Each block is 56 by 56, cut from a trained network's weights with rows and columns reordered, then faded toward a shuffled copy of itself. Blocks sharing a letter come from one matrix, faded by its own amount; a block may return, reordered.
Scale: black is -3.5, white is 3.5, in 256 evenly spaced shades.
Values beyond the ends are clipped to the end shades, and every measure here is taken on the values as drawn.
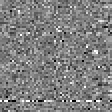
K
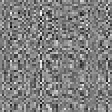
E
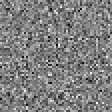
K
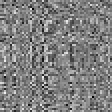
E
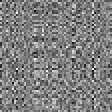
E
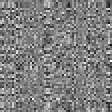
E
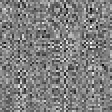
E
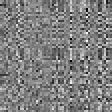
E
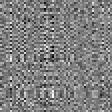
E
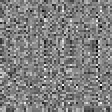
E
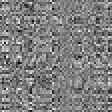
E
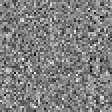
K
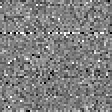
K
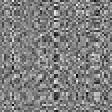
E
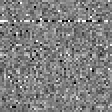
K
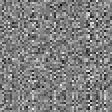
E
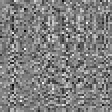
E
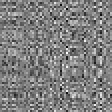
E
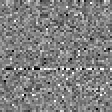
K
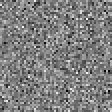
K
